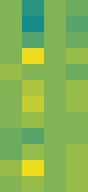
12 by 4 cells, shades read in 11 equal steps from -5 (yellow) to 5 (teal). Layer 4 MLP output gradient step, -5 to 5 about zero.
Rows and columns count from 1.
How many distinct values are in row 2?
3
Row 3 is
0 2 0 1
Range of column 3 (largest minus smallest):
0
